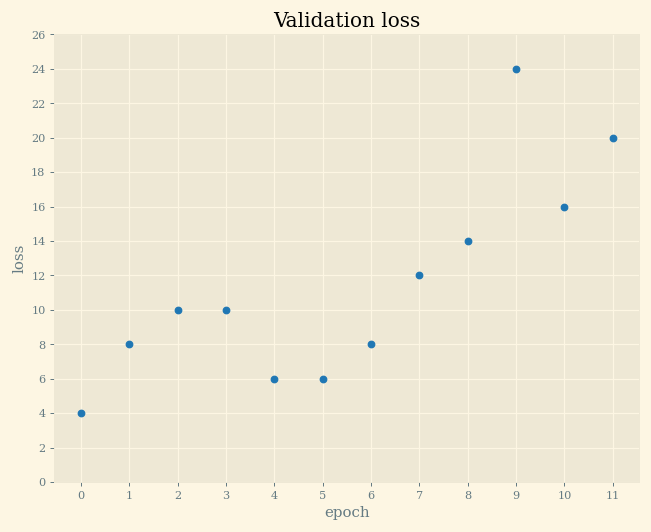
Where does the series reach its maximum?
9
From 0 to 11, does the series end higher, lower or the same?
higher
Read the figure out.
Title: Validation loss
x-axis: epoch, ticks 0 1 2 3 4 5 6 7 8 9 10 11
y-axis: loss, ticks 0 2 4 6 8 10 12 14 16 18 20 22 24 26
Values:
4 8 10 10 6 6 8 12 14 24 16 20
